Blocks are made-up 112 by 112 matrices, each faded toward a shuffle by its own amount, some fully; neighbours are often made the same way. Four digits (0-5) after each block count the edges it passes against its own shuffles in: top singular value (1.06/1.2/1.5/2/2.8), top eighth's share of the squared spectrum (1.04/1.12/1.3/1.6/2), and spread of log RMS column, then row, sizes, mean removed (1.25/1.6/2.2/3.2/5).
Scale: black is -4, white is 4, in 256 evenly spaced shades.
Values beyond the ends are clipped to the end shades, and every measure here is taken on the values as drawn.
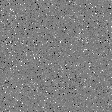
0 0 0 1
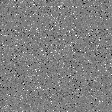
1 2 1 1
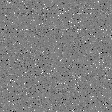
2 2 0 1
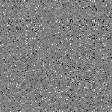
4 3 2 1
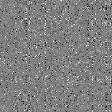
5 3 2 1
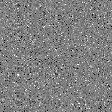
4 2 1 1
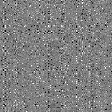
4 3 3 2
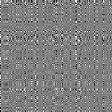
5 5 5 4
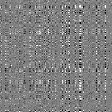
5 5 4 3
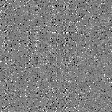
4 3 2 2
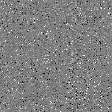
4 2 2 1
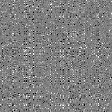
5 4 3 2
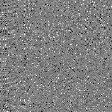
4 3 2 1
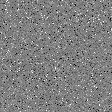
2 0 0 0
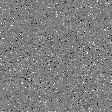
2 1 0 0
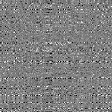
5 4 2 4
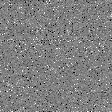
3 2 0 1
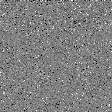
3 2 0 1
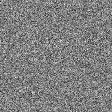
3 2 0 1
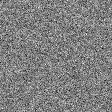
0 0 0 0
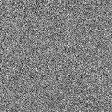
3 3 1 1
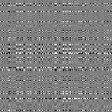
5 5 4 5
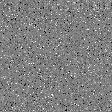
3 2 0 0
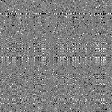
5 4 3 3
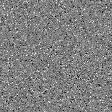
3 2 0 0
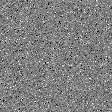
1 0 0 0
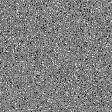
3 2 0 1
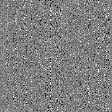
2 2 4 0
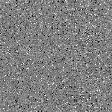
3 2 1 1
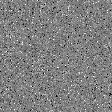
3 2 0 0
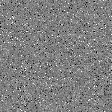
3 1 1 0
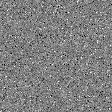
1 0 0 1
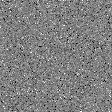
0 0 0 0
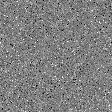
0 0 0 0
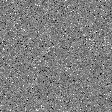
0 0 0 0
